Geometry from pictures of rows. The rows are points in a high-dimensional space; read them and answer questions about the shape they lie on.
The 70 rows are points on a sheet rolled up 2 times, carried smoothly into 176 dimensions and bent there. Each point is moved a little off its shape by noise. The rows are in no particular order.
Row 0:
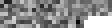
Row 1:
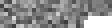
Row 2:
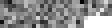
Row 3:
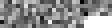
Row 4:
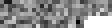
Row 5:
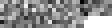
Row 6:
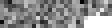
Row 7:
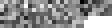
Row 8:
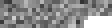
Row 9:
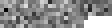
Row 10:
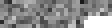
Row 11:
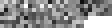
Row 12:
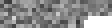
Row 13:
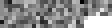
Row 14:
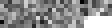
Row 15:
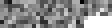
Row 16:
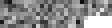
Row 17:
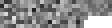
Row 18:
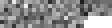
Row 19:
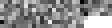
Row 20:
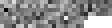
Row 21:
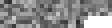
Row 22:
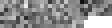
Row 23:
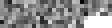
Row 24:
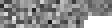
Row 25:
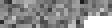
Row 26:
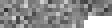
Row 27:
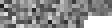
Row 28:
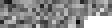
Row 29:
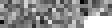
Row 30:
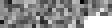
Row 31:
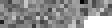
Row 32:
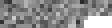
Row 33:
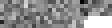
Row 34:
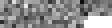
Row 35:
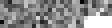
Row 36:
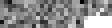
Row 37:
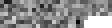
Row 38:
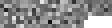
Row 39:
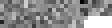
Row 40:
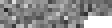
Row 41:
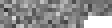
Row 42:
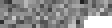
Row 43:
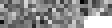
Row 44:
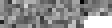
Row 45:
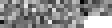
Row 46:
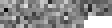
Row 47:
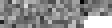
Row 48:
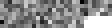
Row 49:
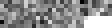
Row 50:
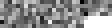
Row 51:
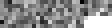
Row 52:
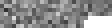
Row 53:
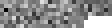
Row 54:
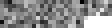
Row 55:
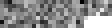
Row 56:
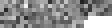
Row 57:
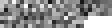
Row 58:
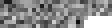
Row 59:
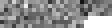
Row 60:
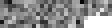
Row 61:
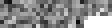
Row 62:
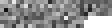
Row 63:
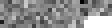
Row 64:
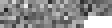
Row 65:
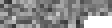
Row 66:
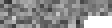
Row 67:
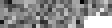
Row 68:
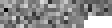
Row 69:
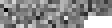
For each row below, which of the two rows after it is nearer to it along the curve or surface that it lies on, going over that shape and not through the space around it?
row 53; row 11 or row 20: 20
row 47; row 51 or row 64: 64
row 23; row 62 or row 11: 11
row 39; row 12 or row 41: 12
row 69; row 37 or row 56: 56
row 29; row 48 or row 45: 48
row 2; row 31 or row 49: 49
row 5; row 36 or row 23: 23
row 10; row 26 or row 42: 42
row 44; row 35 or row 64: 64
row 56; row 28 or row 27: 27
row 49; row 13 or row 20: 13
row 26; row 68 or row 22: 22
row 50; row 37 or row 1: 37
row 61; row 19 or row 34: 19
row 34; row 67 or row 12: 12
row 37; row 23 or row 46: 23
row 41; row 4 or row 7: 4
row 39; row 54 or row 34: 34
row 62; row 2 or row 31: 31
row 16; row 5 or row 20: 5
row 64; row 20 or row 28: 20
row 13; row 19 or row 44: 19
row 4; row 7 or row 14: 14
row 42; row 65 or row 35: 65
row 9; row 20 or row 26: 20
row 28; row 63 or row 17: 17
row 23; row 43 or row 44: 43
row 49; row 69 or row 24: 24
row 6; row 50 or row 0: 50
